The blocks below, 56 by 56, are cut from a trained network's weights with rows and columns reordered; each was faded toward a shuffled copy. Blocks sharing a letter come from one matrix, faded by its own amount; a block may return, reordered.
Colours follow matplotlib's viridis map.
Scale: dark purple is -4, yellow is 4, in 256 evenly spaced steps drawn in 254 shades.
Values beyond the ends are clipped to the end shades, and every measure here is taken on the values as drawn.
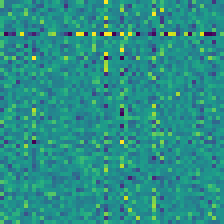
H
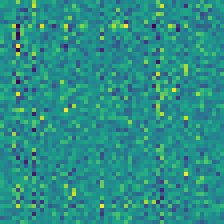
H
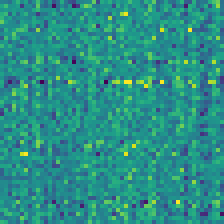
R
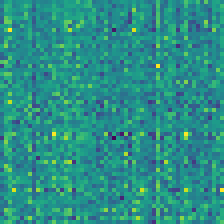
R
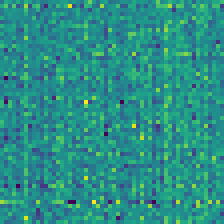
R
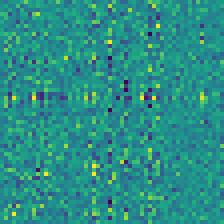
H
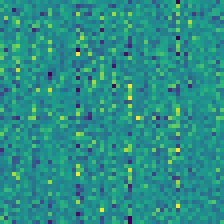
H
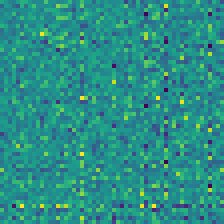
H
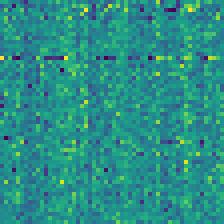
R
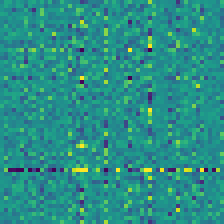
H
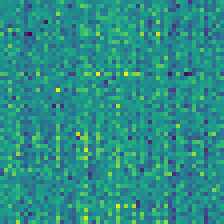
R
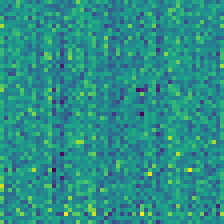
R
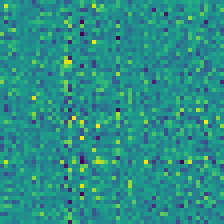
H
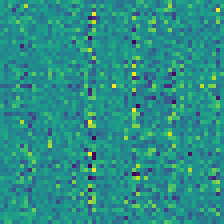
H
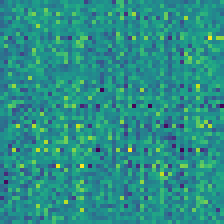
R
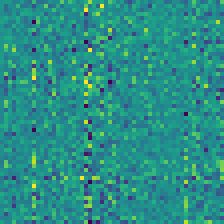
H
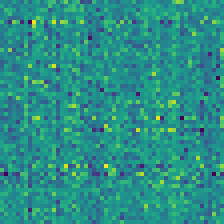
R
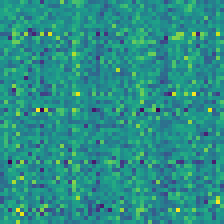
R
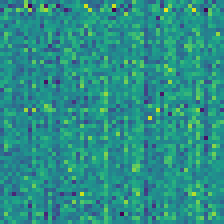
R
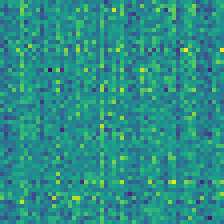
R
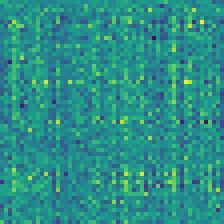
R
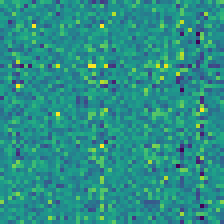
H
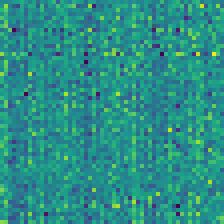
R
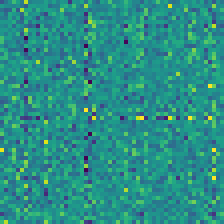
H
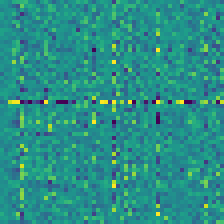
H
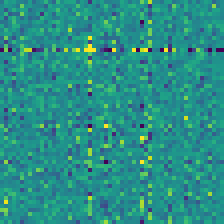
H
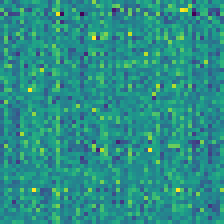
R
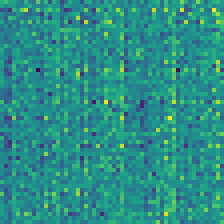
R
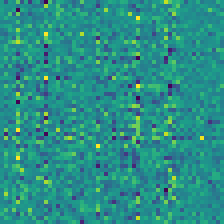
H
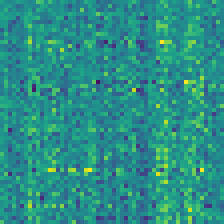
R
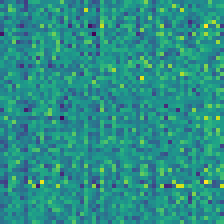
R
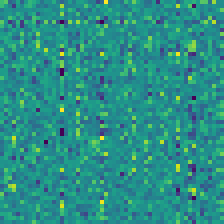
H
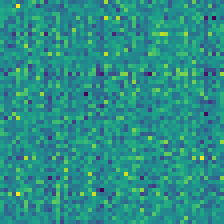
R
